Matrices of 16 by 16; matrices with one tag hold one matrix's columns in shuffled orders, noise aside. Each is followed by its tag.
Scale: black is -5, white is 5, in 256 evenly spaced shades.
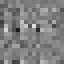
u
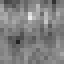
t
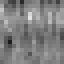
t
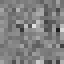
u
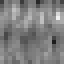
t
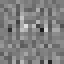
u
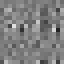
u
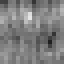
t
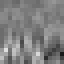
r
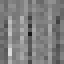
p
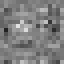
u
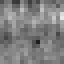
t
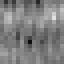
t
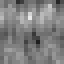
t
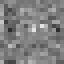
u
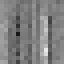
p
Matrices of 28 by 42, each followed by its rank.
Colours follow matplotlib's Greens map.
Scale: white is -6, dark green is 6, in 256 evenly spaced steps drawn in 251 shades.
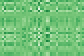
two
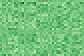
five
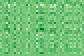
three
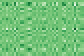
two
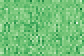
five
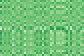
two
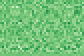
five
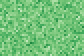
full rank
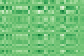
two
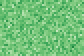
full rank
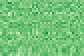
five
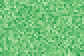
full rank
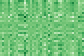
three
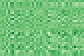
three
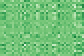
three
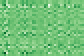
three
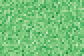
full rank
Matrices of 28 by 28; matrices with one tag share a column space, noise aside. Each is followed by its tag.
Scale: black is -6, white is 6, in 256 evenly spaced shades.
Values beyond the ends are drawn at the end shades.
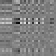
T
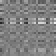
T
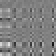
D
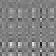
D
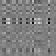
T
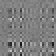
D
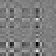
D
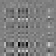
D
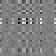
T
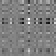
T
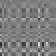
D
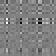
T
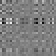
T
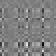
D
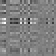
T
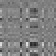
D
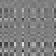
D
